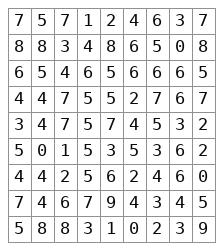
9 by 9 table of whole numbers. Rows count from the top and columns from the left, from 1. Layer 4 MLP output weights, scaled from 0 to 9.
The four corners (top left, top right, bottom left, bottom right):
7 7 5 9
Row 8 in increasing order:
3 4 4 4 5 6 7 7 9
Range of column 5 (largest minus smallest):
8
